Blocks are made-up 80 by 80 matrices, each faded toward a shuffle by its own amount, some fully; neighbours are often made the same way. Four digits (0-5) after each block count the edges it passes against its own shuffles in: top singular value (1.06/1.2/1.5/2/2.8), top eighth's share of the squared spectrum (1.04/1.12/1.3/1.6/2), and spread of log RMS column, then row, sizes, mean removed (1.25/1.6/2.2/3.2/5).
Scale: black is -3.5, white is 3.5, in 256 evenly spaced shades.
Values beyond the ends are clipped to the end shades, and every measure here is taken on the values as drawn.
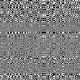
5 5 3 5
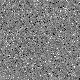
0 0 0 0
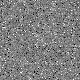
1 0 0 0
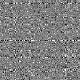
4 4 2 3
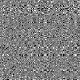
4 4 2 3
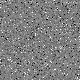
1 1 0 0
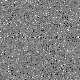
2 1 0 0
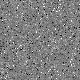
1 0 0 0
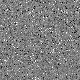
1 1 0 0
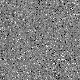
2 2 1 1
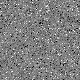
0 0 0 0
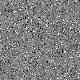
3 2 0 1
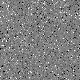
2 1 0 0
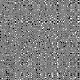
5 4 2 2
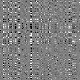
5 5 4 3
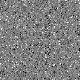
3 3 1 0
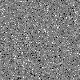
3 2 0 0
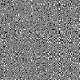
4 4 2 2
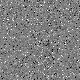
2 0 0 0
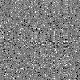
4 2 1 1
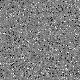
3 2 0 0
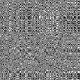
5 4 3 3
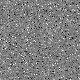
0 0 0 0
